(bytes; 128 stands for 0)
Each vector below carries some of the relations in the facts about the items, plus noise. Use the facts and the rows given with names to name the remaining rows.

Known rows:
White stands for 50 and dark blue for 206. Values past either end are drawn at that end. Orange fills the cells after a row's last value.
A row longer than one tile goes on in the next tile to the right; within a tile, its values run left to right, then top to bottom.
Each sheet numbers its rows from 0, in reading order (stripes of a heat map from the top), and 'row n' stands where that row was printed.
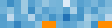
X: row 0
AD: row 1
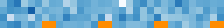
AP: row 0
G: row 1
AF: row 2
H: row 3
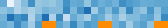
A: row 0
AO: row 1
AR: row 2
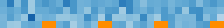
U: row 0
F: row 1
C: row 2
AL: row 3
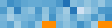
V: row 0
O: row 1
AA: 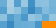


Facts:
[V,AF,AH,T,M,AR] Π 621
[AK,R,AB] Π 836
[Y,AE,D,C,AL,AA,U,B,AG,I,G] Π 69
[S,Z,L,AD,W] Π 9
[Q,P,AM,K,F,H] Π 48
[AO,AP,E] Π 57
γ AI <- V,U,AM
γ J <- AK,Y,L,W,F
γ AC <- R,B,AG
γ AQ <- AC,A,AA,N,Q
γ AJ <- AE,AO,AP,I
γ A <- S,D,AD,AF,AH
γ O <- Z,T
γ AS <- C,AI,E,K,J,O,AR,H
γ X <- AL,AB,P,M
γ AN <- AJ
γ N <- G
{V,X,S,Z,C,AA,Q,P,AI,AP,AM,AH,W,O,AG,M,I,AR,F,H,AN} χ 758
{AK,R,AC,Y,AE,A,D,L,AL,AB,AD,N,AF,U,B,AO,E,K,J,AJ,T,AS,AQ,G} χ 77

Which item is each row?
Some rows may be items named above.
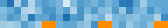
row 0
J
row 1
AD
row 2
W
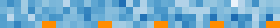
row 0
X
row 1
AB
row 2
J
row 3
N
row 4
A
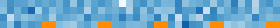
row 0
AE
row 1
T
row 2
AF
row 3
AJ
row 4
E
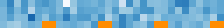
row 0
K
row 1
R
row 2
S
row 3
Z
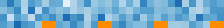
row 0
AN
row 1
A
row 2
Q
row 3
J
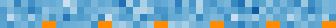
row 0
M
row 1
B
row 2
AS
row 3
E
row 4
I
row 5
P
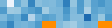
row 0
AH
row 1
K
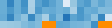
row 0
L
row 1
D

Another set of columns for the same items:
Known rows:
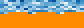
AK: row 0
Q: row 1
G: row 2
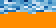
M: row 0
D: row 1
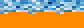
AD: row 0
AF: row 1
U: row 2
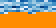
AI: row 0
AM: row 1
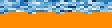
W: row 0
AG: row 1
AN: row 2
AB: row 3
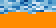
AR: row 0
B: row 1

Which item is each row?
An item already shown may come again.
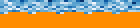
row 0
R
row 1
K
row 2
P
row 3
R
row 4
AF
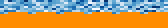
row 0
M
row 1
AK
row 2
AH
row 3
J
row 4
AK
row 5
AN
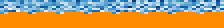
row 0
AE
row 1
Z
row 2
E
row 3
C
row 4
AJ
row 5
AS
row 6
Z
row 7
AS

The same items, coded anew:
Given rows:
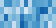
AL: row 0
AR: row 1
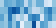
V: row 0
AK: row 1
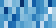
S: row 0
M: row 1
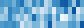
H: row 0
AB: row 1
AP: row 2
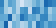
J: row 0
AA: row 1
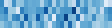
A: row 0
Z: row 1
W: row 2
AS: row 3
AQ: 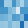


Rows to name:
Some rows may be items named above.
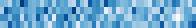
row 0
AH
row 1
Z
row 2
W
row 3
M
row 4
K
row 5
R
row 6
AE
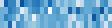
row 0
M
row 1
AN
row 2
T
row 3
Z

